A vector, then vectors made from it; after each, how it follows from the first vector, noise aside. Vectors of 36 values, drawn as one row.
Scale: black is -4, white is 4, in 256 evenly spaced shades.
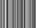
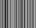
sign-scrambled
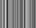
copied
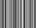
wrapped around
